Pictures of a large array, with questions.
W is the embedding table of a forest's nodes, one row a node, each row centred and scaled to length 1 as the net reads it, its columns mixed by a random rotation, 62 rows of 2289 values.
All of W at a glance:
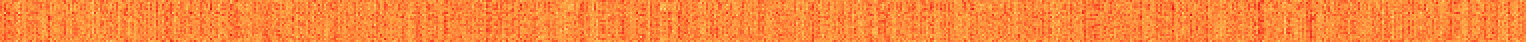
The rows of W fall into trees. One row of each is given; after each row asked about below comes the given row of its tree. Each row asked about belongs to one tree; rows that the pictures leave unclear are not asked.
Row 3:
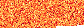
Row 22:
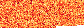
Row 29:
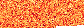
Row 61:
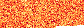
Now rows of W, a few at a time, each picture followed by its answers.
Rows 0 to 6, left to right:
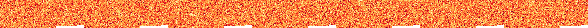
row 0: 3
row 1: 3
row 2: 29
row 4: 61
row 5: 3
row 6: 61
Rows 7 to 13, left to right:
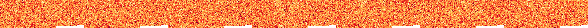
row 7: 61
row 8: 61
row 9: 3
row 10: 61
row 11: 61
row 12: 61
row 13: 61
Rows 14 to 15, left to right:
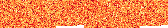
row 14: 61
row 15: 61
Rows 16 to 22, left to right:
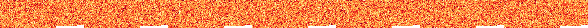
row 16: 3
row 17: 29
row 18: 3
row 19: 3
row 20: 3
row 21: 61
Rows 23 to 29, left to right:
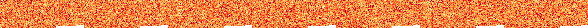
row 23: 22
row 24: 29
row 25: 3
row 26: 29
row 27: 61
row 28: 29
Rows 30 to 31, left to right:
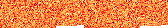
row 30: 3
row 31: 3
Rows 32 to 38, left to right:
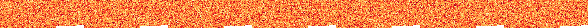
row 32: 29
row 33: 3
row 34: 61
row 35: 22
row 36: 61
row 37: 3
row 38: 61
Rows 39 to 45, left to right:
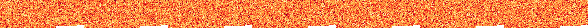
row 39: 29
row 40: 22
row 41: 3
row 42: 29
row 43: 3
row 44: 3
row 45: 29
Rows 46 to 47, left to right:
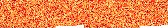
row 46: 3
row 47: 61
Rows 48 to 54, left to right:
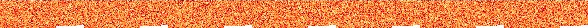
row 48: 29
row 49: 3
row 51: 22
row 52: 22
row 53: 61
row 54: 29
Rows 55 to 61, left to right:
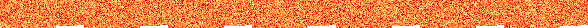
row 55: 22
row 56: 29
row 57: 3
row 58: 61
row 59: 61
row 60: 22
